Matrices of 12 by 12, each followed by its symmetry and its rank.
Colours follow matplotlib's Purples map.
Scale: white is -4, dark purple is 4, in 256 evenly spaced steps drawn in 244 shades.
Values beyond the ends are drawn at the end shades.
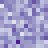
neither, full rank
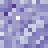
symmetric, full rank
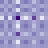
symmetric, rank one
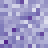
neither, full rank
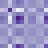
symmetric, rank one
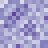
symmetric, full rank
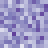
neither, full rank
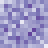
symmetric, full rank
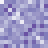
symmetric, full rank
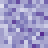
neither, full rank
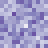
symmetric, full rank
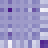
symmetric, rank one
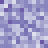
symmetric, full rank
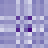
symmetric, rank one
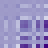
symmetric, rank one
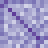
symmetric, full rank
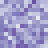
neither, full rank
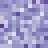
neither, full rank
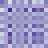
symmetric, rank one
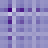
symmetric, rank one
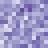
neither, full rank
